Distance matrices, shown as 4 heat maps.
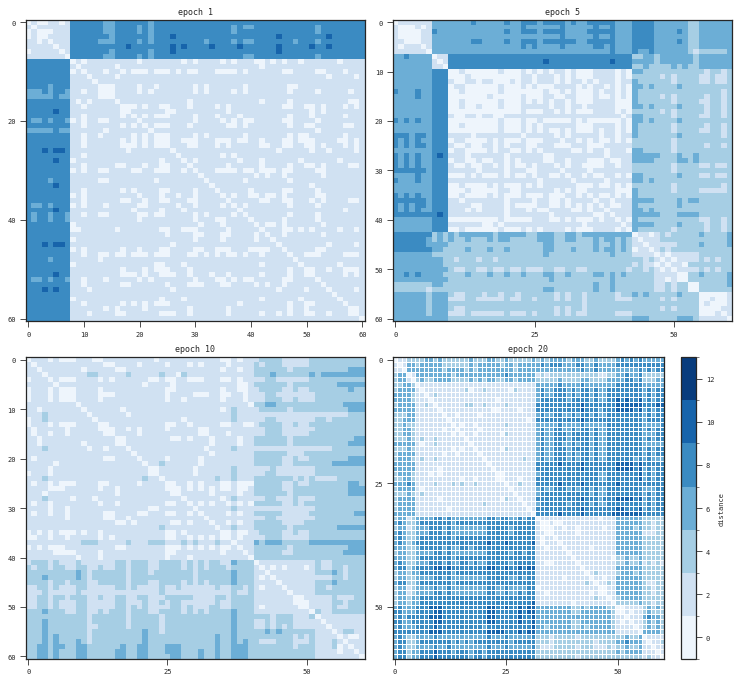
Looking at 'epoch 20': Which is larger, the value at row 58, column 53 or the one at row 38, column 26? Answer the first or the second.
the second
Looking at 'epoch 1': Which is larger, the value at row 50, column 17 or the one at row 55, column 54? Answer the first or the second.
the second
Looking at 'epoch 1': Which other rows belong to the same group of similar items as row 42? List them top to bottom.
8, 9, 10, 11, 12, 13, 14, 15, 16, 17, 18, 19, 20, 21, 22, 23, 24, 25, 26, 27, 28, 29, 30, 31, 32, 33, 34, 35, 36, 37, 38, 39, 40, 41, 43, 44, 45, 46, 47, 48, 49, 50, 51, 52, 53, 54, 55, 56, 57, 58, 59, 60
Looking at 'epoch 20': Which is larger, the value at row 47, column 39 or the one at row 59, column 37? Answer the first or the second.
the second
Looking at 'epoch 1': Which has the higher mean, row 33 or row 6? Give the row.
6
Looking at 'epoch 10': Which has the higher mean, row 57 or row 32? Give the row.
57
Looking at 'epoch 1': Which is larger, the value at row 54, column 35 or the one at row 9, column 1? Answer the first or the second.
the second
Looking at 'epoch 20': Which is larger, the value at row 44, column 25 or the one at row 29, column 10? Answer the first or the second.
the first
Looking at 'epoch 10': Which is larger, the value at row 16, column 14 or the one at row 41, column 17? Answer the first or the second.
the second
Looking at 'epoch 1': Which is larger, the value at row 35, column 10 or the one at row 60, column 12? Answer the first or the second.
the second
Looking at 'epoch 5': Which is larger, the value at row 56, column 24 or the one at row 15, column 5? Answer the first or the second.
the second
